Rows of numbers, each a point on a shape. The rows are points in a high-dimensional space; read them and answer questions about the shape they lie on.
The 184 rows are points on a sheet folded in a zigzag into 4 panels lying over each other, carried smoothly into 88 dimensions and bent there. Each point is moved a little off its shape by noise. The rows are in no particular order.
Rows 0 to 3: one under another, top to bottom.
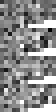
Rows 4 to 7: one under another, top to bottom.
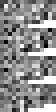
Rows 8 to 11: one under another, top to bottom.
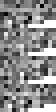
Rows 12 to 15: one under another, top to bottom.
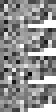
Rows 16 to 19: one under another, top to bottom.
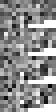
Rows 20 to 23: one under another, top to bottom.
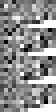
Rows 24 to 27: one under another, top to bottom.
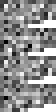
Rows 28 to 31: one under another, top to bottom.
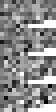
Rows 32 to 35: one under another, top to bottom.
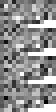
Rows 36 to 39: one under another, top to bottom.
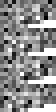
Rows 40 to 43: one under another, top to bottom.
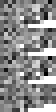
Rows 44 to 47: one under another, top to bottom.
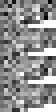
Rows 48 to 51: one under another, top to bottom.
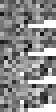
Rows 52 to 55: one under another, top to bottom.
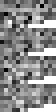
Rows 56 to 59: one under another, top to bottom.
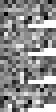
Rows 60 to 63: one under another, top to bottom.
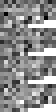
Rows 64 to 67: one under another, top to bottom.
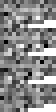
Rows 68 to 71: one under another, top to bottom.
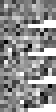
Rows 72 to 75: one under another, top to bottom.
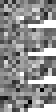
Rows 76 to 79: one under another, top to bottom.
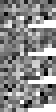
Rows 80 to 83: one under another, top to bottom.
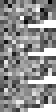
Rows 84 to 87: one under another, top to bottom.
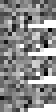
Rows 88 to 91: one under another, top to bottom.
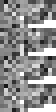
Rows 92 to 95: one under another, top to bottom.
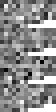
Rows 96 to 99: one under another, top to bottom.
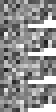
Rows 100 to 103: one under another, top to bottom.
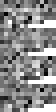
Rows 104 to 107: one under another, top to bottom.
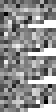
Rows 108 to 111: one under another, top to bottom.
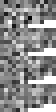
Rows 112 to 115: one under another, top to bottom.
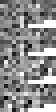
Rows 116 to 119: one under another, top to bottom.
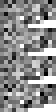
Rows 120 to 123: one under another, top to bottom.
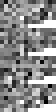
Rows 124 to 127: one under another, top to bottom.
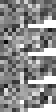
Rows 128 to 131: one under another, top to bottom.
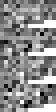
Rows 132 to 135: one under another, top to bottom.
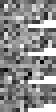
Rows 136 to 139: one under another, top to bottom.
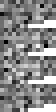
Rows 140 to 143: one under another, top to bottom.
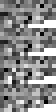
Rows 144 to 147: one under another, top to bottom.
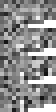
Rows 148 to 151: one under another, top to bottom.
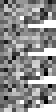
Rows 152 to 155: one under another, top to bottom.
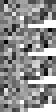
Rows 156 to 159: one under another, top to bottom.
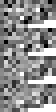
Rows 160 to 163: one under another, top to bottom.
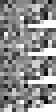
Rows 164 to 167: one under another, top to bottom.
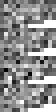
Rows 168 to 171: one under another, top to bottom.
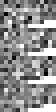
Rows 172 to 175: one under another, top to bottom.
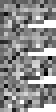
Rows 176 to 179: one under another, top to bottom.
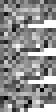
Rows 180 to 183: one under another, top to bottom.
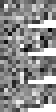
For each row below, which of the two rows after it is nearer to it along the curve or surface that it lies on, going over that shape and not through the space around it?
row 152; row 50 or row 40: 50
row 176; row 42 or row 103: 103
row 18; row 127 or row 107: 107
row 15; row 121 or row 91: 91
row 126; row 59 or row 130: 59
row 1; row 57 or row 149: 57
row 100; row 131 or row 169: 169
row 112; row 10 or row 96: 96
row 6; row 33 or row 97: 33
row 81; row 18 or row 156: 156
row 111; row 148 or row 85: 148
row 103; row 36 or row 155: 155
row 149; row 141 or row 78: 141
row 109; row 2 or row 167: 2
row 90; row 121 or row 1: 1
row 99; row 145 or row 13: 13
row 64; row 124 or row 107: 124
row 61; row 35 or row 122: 122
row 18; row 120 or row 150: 150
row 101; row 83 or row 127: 83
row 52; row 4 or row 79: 4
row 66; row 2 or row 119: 2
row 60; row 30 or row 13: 13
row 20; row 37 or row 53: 37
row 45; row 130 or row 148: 130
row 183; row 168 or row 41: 41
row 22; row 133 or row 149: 133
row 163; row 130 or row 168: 130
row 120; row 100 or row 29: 100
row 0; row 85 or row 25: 25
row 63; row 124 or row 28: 28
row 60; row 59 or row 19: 19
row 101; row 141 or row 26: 26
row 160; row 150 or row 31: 150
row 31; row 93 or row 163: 163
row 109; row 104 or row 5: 104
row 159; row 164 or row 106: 106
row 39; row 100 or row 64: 100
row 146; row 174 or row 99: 174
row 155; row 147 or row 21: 21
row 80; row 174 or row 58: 174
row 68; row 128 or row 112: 128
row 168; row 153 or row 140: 140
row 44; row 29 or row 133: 133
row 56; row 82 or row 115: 82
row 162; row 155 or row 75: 155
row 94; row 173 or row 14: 14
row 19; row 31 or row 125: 31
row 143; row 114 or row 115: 114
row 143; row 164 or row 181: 181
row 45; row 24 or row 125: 24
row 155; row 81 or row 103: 81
